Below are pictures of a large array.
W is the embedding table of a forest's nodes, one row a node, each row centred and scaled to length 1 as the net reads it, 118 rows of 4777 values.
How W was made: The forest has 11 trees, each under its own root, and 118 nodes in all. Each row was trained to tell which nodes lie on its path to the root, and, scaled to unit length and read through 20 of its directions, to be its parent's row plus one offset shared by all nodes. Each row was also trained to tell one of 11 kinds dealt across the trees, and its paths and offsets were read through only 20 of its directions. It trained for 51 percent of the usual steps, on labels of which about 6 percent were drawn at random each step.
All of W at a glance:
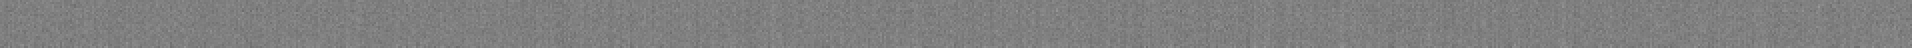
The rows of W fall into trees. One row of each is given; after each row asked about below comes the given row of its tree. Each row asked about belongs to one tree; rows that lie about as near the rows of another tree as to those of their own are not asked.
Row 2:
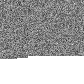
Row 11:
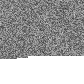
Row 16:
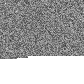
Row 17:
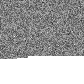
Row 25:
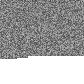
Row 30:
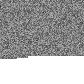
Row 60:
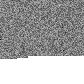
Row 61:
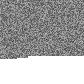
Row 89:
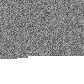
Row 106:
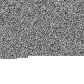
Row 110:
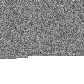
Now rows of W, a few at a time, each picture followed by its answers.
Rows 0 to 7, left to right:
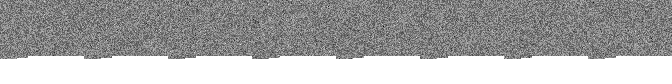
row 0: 17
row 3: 30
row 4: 110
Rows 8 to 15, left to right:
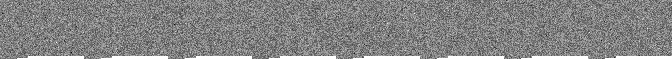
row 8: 2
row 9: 30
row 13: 17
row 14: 17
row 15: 106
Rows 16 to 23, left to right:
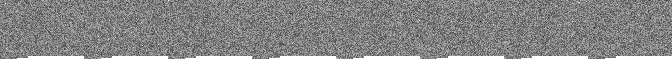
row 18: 17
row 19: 30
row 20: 89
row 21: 106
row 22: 89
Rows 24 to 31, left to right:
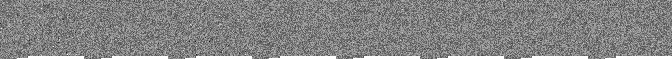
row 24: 30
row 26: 89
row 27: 106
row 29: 25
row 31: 60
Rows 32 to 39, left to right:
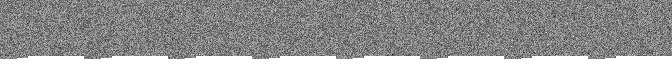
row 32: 17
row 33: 30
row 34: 2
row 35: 89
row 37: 106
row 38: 60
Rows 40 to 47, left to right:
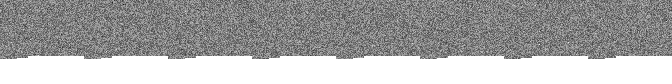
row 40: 2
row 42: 110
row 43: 30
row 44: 89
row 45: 110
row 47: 30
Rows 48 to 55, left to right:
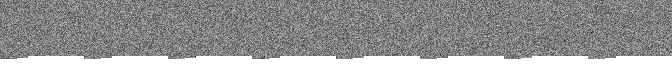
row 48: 30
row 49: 16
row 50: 17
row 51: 25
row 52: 110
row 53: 60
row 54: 30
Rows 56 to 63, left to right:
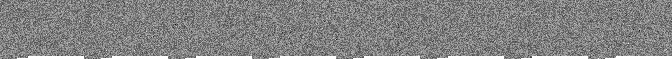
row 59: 89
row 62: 60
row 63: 17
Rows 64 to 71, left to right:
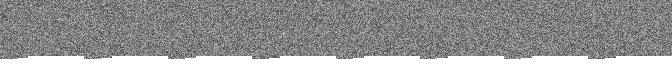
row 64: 2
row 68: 106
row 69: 11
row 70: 17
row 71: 110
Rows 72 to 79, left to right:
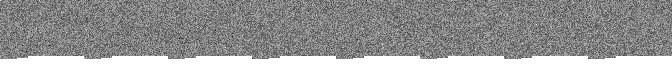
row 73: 106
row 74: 110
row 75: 110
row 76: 60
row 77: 106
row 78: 60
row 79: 110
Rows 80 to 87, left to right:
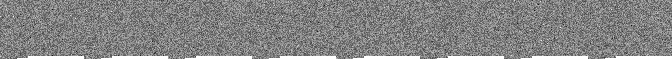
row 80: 2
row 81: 60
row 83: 2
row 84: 106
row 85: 11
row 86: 110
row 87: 2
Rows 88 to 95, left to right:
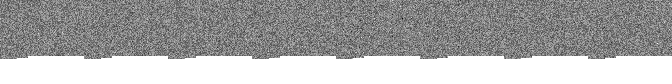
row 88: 11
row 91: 2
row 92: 30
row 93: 2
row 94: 89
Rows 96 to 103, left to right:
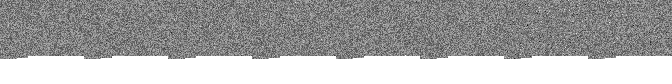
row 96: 17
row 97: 106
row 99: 30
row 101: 11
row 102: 2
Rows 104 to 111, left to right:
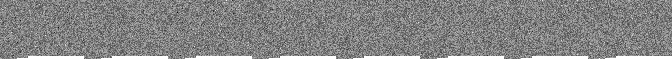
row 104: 106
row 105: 17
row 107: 106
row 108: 60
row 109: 30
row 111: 17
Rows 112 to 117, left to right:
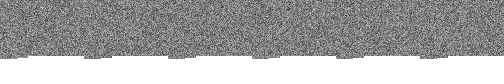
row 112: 17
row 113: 60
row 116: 106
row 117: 60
